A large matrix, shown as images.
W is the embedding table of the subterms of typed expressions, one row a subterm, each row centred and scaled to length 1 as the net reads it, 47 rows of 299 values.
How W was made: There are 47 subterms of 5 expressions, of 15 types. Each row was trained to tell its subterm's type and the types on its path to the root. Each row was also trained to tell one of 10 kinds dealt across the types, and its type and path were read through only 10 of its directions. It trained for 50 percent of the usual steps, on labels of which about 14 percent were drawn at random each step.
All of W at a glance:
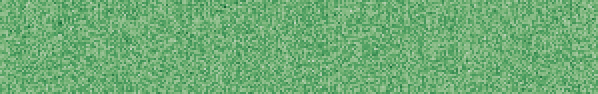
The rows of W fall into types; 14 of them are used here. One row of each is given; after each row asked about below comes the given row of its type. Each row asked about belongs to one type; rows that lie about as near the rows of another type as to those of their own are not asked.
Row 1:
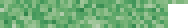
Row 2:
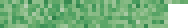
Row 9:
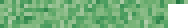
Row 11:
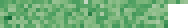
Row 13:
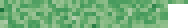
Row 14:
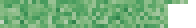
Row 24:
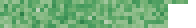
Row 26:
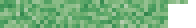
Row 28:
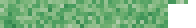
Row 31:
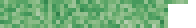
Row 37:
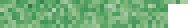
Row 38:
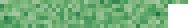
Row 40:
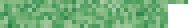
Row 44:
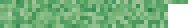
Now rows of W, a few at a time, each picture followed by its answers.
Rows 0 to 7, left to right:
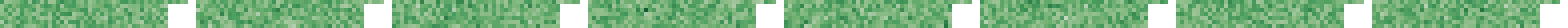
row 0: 24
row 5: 2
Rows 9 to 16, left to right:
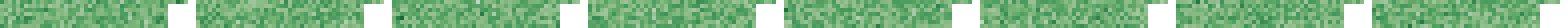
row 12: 38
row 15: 38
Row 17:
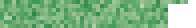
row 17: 40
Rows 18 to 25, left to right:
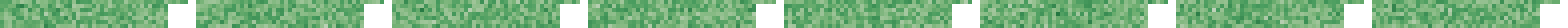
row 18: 44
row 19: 2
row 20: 14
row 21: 2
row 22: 24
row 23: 38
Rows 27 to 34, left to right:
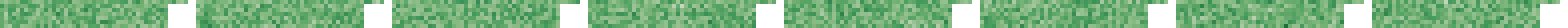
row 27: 24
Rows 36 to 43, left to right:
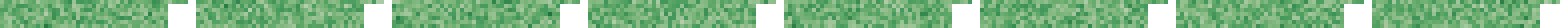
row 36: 44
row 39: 40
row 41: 44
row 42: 1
